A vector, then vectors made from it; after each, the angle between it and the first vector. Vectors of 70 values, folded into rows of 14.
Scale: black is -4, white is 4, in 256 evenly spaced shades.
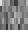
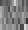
partly opposed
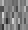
partly aligned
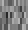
partly aligned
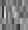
orthogonal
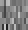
partly aligned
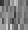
nearly opposite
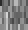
nearly opposite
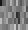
partly opposed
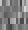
partly aligned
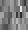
orthogonal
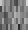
nearly parallel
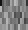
nearly opposite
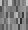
partly aligned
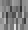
orthogonal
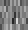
partly opposed
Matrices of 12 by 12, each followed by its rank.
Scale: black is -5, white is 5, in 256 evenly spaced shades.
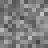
full rank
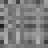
two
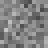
full rank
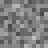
full rank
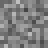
full rank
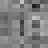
two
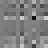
two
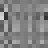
two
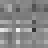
two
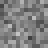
full rank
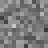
full rank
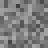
full rank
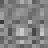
two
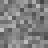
full rank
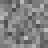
full rank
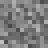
full rank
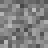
full rank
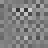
two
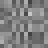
two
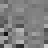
two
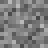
full rank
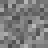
full rank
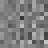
two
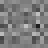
two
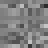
two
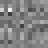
two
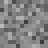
full rank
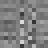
two
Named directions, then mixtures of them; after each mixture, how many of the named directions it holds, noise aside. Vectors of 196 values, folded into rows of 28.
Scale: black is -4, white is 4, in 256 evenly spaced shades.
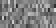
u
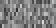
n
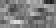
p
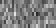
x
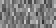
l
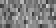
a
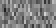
two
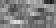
one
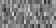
two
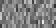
two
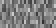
one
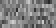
two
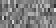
one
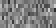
one
